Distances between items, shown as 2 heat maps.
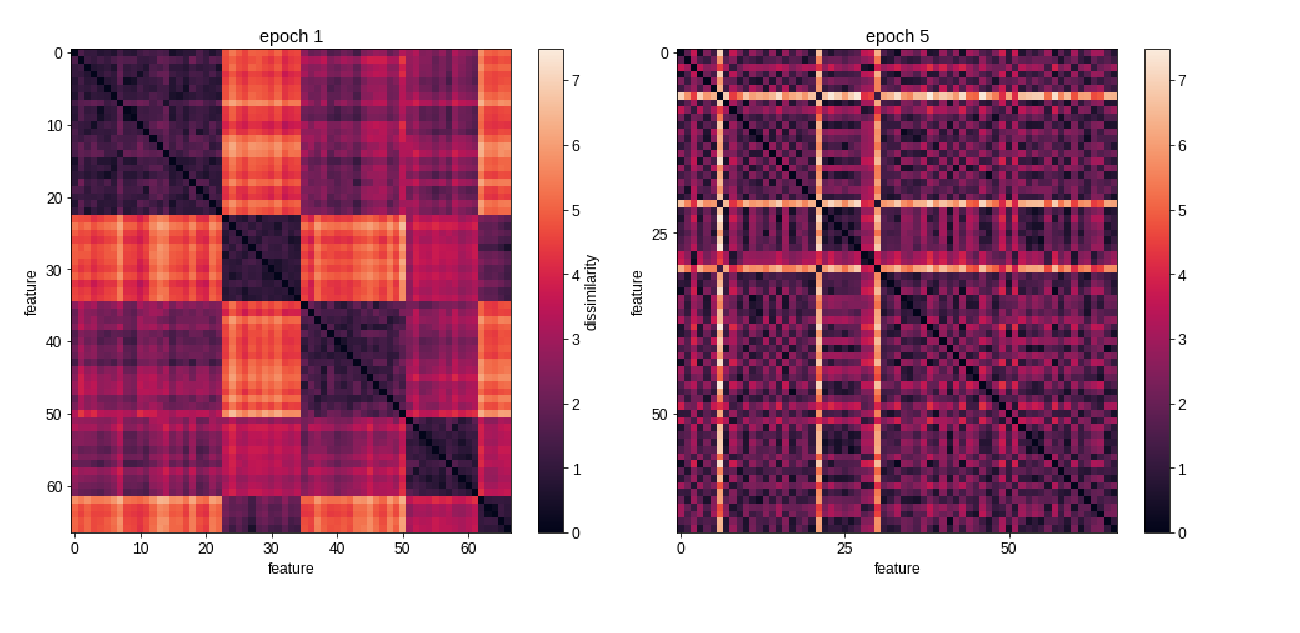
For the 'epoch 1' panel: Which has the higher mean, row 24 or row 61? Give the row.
24
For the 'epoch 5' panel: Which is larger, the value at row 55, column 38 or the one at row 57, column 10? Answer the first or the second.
the first
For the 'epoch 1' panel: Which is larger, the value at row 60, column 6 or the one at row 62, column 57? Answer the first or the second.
the second
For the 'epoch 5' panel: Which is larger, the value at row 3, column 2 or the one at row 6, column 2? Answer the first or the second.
the second
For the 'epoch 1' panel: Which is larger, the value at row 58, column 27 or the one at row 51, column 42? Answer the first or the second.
the first
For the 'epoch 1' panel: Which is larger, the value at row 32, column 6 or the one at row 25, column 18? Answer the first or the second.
the second
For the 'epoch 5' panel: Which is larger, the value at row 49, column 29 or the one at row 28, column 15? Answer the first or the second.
the second
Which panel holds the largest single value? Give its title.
epoch 5
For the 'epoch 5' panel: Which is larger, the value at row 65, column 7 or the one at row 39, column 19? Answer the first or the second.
the second
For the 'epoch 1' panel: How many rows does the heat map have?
67
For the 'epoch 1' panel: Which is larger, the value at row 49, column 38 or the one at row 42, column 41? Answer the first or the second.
the first
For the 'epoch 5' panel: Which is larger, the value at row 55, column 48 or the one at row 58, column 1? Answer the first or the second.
the first
